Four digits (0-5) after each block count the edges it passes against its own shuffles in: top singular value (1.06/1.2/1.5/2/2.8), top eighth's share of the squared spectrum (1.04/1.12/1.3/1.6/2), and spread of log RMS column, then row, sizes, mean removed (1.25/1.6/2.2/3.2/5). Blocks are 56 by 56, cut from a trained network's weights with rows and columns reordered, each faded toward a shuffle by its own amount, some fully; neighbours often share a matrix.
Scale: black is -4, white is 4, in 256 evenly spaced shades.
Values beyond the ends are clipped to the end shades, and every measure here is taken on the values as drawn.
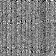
4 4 1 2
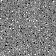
1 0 0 0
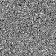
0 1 0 0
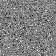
1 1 0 0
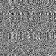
4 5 2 3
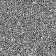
0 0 0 0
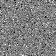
0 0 0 0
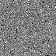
1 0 0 0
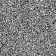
0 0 0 0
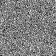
1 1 0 0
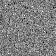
0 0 0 0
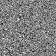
2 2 0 0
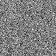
0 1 0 0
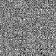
3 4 2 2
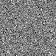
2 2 0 0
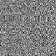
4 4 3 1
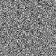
3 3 2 0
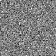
2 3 1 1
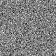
1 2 0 0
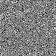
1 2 0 0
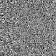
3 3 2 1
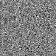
3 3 1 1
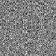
3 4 2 1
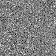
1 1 0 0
